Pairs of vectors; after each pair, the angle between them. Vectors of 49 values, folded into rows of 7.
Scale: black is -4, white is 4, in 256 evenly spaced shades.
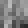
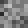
partly aligned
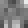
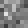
partly opposed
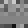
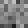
nearly parallel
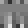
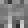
nearly parallel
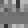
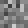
partly aligned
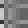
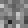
orthogonal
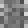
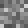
orthogonal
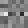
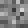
partly aligned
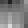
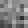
partly opposed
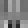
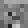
orthogonal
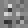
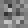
nearly opposite
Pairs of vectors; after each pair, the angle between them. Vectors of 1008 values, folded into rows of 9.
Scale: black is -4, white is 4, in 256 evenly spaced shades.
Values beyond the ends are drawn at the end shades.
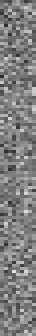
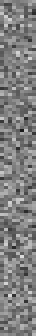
partly opposed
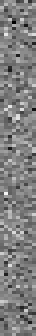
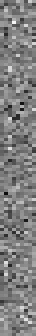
nearly opposite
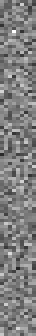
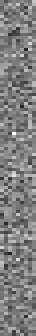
partly opposed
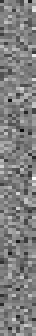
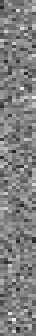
partly aligned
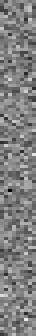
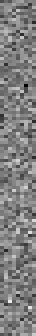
orthogonal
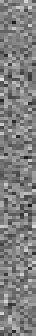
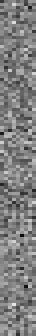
partly opposed
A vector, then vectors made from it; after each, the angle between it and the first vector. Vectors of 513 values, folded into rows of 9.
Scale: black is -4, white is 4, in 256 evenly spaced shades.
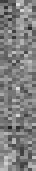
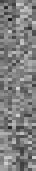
nearly parallel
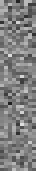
orthogonal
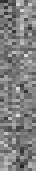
nearly parallel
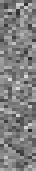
partly aligned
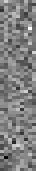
partly opposed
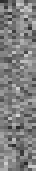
nearly parallel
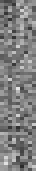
nearly parallel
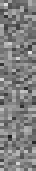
orthogonal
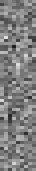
orthogonal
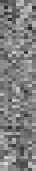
nearly parallel
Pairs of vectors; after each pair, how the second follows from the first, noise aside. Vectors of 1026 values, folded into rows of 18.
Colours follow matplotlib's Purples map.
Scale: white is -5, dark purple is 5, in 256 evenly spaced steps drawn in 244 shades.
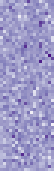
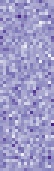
negated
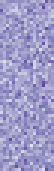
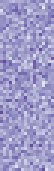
negated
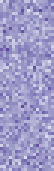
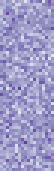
shuffled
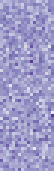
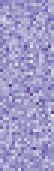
negated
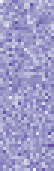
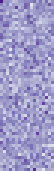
negated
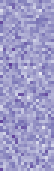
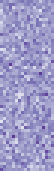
sign-scrambled
